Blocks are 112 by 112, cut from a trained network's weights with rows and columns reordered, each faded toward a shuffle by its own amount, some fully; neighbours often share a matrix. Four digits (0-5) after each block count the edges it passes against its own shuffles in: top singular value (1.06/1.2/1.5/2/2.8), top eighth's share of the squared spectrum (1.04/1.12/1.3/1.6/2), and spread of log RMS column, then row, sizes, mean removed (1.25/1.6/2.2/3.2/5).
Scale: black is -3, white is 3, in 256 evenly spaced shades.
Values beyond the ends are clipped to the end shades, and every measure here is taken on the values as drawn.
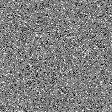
2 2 0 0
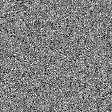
2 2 0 1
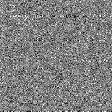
3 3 1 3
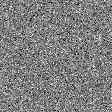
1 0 0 0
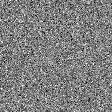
1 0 0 0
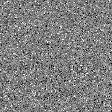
2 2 1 1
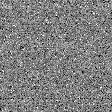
2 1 0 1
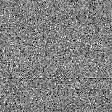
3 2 0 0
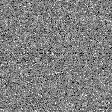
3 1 0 1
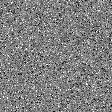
0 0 0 0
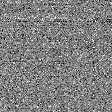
3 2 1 1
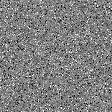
0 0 0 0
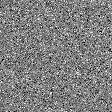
0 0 0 0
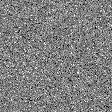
0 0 0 0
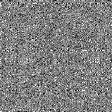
3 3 1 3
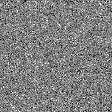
2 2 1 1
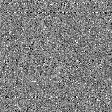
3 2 0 2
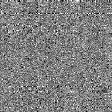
3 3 1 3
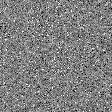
2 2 0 1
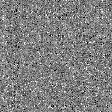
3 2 1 2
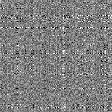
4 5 2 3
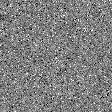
1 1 0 0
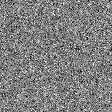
1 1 0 0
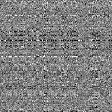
4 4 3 3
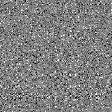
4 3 2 2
